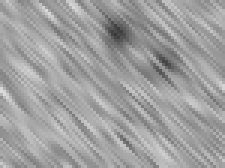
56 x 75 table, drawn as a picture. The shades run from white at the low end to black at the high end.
The halves do not mirror each other. On average the colour sits 40% of the way up the scale. Streaks slant down to the right. The ninth with the highest average is the top middle. Two bumps rise from the field.
